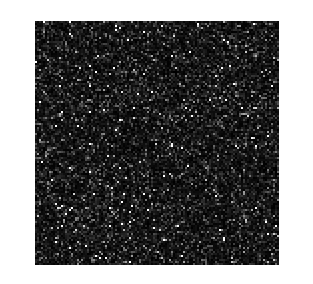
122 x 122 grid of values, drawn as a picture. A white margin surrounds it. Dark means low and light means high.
Average level on the scale: 10%. Slope: none. Seam: none. Mirror symmetry: none. Grain: fine. Histogram: skewed, a long tail of high values.
